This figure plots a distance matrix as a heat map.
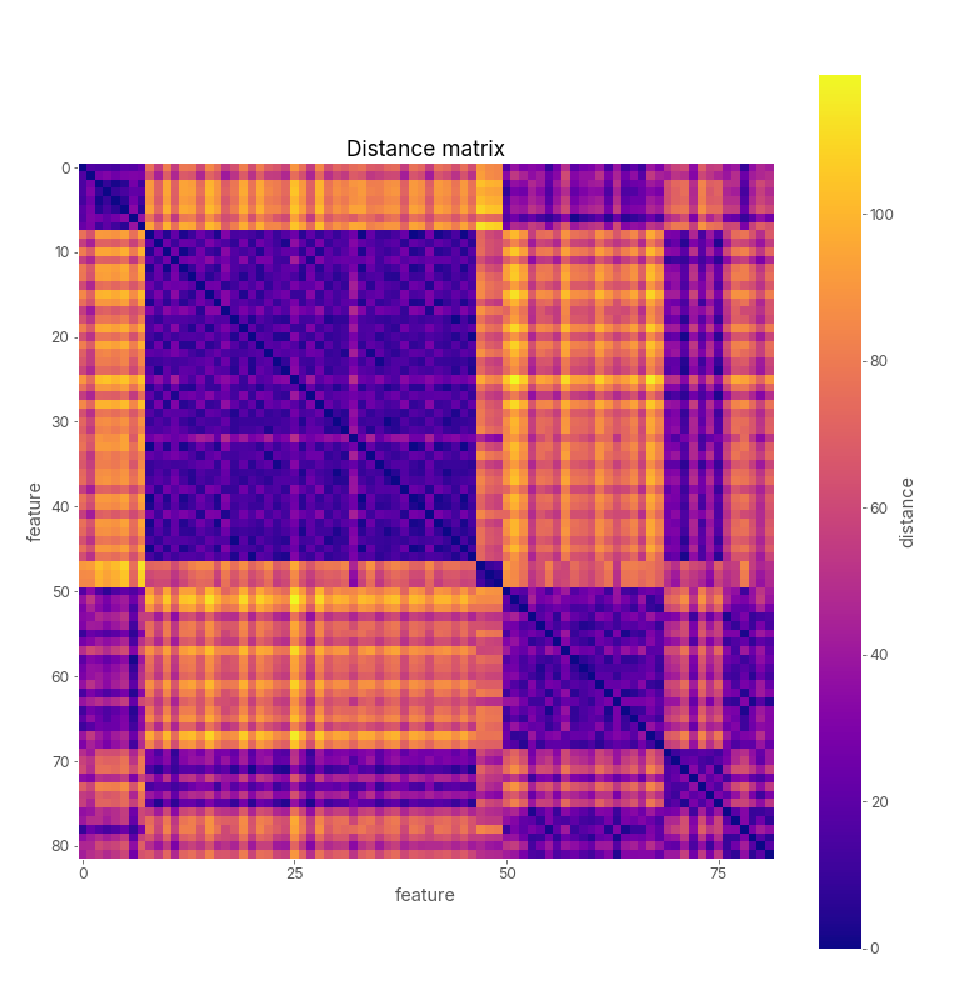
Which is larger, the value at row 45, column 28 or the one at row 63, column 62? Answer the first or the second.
the second
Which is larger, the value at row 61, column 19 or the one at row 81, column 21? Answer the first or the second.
the first
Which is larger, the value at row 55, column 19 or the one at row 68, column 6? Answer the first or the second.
the first
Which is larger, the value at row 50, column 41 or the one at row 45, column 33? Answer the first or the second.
the first
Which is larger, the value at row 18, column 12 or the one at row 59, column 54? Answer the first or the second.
the first
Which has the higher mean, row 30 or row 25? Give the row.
25
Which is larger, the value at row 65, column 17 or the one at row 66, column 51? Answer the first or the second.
the first
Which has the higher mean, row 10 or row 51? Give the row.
51
